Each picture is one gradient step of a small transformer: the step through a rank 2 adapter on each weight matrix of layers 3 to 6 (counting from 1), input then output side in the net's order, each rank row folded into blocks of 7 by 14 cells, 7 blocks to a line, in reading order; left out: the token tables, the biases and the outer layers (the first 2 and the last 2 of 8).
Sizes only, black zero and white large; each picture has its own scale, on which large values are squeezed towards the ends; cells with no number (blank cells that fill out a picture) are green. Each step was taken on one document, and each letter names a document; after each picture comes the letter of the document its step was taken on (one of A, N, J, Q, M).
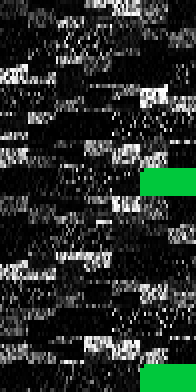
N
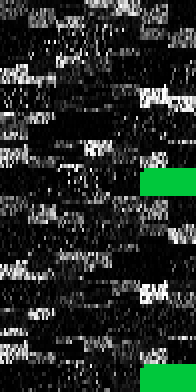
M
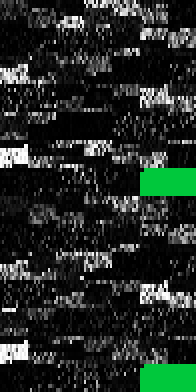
M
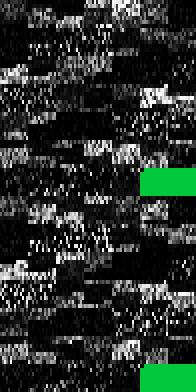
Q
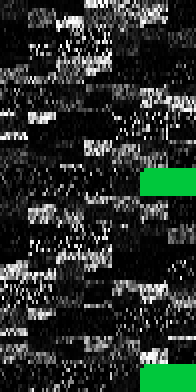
Q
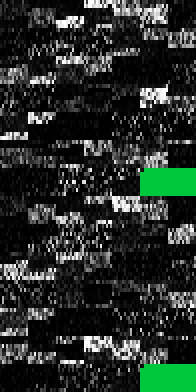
N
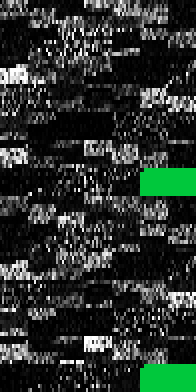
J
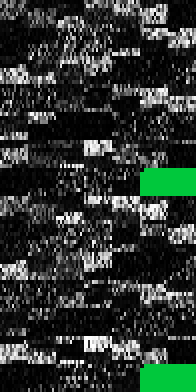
J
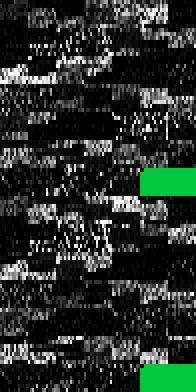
Q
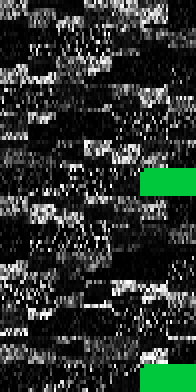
Q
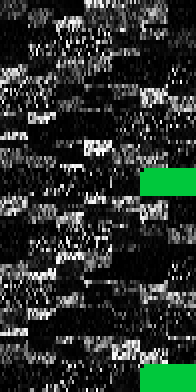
Q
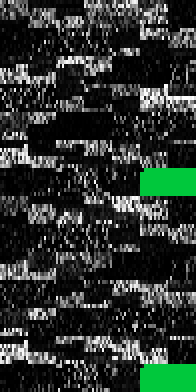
M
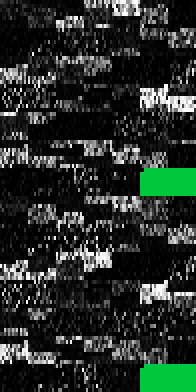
M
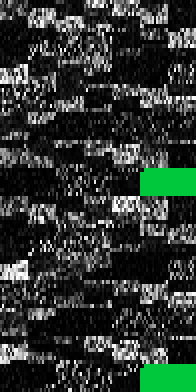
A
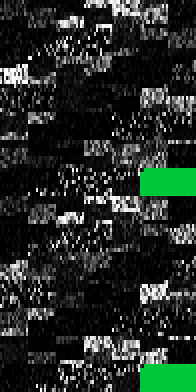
N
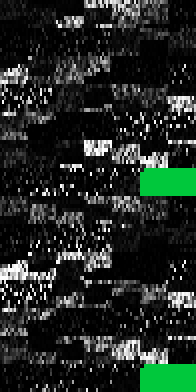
Q
